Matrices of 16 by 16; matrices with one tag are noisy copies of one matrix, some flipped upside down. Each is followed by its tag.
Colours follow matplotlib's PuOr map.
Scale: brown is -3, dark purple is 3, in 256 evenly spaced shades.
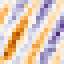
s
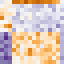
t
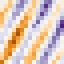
s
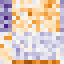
t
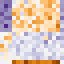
t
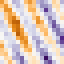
s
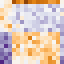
t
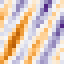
s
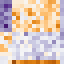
t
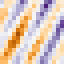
s
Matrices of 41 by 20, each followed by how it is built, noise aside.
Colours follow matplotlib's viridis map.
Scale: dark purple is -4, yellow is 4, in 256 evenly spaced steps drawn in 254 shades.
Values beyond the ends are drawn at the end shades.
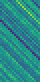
Toeplitz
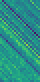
Toeplitz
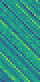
Toeplitz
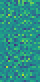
low rank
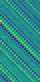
Toeplitz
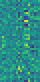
low rank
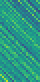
Toeplitz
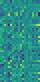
low rank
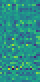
low rank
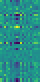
low rank
